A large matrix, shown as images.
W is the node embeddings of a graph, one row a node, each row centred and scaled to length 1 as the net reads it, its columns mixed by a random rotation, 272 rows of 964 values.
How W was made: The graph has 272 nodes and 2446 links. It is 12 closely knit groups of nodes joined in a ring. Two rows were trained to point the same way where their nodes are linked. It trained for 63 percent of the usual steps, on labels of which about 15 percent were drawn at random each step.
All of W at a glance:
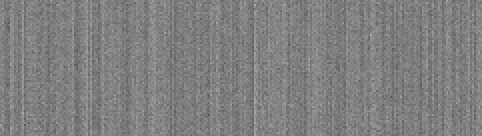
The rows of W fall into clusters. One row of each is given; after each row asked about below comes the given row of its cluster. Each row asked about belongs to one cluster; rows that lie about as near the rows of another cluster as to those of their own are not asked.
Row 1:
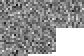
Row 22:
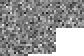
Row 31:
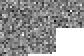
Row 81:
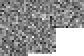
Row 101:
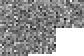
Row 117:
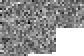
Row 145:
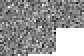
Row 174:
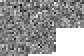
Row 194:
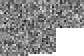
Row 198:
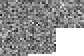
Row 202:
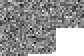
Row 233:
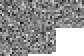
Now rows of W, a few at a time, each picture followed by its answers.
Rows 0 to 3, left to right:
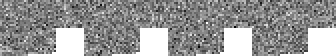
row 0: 101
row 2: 31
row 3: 194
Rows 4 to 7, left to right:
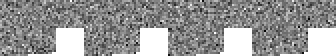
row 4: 1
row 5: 145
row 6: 233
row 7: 145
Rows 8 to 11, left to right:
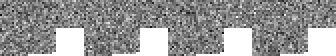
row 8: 198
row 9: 81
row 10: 198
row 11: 81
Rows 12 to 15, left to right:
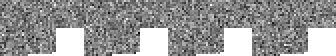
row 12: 31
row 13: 145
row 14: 81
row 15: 233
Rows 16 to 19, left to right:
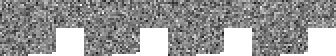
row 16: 31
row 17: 1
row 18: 233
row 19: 233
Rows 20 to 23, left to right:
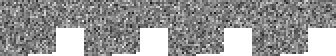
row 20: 174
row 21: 145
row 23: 117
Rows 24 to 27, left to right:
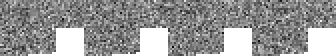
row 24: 31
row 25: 101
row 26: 198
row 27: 174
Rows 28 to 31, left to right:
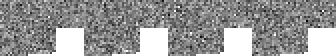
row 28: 194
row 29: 174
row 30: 31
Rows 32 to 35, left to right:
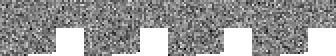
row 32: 1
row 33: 81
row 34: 198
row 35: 1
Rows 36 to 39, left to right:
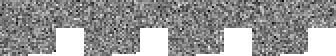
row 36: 31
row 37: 202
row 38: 117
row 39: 233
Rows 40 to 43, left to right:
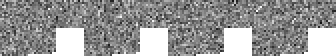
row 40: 1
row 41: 174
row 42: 194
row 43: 145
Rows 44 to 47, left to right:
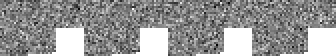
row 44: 81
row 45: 1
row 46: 233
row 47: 1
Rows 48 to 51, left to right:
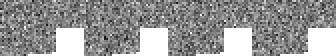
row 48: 117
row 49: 174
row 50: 81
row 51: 22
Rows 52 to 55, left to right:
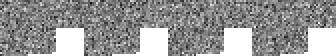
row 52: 202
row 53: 233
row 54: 145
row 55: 174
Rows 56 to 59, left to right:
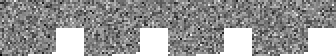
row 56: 233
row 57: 22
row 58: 202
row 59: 31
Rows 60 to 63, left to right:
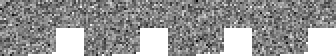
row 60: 233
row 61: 145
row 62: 174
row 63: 22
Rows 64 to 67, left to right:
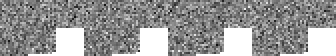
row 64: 81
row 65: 81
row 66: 233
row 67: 117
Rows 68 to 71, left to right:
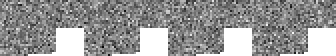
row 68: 22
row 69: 117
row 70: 194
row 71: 101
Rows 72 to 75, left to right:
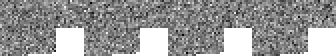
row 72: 101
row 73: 202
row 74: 22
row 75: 81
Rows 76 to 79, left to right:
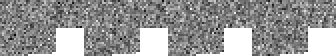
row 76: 22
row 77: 81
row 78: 22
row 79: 174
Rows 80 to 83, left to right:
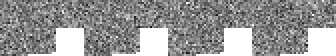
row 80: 198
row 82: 22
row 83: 101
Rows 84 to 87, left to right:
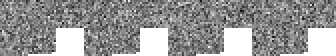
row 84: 22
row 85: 194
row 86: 117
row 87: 22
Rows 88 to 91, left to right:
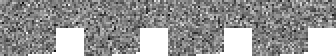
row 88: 194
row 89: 1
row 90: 81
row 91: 174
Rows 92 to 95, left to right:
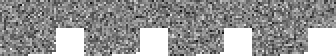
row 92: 22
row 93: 202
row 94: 198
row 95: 233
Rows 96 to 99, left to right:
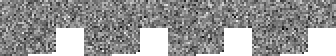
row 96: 81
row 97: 101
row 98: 174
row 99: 101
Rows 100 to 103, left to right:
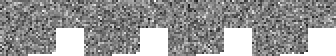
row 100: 202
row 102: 174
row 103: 194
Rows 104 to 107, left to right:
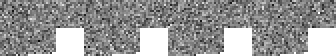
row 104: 198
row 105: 31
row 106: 194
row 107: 22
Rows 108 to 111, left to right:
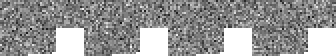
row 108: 202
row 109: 81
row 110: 22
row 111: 101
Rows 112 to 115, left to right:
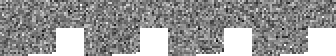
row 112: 31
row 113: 81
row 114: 1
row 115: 202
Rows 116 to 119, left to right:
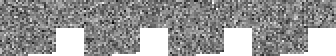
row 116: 198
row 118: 1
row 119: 81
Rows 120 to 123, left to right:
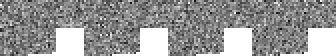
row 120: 233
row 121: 194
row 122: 22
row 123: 145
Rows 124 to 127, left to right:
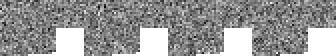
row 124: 1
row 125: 174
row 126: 174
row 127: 117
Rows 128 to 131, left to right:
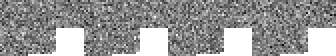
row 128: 202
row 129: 202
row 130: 194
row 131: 117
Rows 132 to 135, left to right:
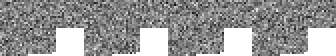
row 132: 202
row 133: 1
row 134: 145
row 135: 202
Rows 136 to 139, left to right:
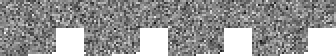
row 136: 81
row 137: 202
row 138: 194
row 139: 194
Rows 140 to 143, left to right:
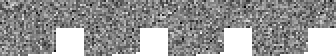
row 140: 117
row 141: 1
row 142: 194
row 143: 22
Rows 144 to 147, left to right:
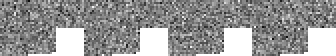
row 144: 174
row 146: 101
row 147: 174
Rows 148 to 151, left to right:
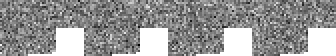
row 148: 202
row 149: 101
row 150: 198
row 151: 81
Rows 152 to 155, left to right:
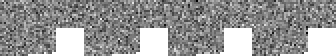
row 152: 117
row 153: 101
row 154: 174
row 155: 145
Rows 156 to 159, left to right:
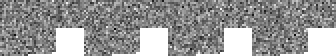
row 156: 22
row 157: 202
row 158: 174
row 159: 31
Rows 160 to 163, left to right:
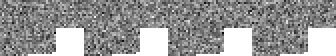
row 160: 198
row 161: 198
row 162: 145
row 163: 117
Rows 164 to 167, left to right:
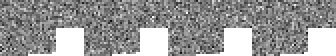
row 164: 202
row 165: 174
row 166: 1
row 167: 145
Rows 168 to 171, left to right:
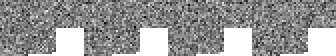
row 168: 174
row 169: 233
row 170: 174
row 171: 22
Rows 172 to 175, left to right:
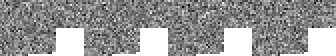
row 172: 145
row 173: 22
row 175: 194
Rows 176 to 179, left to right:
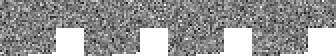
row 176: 202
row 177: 31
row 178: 202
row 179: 101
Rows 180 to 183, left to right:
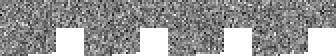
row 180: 81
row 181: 174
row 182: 101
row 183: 31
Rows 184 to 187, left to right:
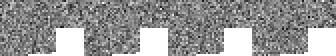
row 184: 22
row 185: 117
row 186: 22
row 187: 101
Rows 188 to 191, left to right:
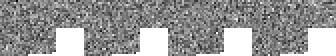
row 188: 174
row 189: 198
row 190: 1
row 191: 198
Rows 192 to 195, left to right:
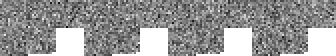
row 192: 81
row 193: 81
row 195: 198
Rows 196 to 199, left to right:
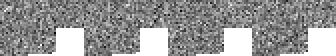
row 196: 145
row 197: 81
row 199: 81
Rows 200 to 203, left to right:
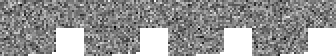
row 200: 117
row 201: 101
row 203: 174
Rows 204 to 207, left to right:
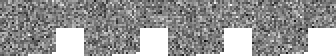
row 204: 198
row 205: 194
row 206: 198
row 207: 194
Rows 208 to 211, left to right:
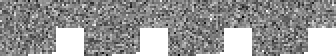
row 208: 174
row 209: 233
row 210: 81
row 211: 233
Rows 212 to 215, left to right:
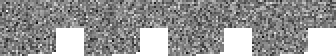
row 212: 31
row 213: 31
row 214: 22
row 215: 202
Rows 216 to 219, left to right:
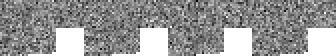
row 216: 31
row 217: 101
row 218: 174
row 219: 198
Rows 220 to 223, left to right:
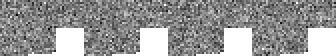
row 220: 1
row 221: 31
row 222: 194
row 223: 1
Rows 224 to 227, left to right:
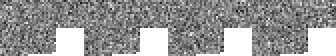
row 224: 22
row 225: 145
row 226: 31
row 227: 101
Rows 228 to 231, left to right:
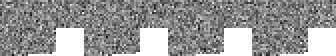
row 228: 145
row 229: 22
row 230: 1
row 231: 1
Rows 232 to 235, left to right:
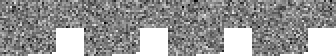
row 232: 31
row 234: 174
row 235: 31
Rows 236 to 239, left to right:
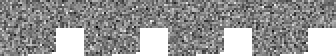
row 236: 22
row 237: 1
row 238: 202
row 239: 22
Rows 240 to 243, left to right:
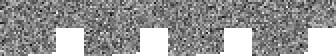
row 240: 117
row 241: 31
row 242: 202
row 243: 233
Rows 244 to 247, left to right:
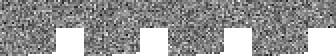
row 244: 194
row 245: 31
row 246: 101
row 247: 198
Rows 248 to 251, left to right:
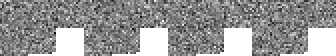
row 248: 145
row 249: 101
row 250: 101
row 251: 233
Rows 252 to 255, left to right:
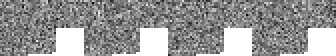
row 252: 145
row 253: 174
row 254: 233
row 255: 202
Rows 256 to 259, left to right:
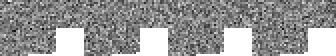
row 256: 202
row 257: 1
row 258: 117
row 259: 202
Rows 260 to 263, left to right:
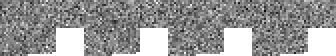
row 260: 81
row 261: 101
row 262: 31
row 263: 198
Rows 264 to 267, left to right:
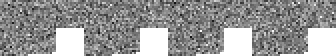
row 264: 198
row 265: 1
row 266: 233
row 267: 198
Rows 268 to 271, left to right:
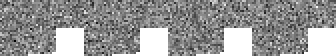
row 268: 202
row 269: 194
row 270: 31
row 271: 101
